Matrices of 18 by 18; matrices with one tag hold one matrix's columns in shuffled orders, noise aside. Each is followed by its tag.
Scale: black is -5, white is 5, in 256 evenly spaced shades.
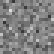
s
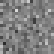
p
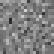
p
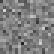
p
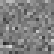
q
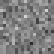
p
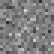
s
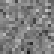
p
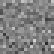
q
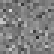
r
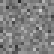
s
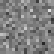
p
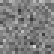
q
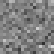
q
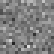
q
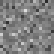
s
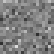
q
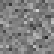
r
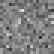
r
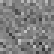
q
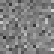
r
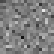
r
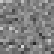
q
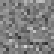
q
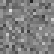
s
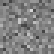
r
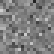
s
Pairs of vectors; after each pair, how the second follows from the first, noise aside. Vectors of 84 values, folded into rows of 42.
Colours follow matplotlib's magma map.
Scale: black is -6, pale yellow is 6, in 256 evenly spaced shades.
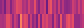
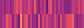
copied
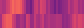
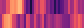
scaled up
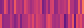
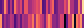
scaled up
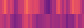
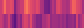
copied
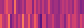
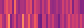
copied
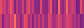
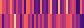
scaled up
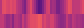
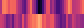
scaled up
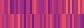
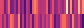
scaled up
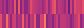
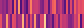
scaled up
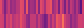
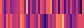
scaled up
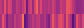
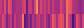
copied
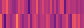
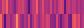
copied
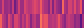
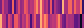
scaled up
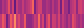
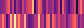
scaled up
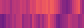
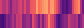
scaled up
